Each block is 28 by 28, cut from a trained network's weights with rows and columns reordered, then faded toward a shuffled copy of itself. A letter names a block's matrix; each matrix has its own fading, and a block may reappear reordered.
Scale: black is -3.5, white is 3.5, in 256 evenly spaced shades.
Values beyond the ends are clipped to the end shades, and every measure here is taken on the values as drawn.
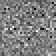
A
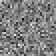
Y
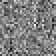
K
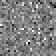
A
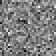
Y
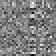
K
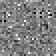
A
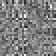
K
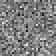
Y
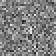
Y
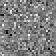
A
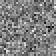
Y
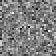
Y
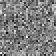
Y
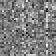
K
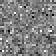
A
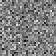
Y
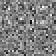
K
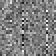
K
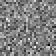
Y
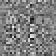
K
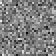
Y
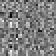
K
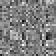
K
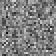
Y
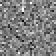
A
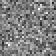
Y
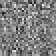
K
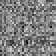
K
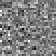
K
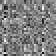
K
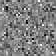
A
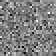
A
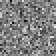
Y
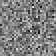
Y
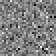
A
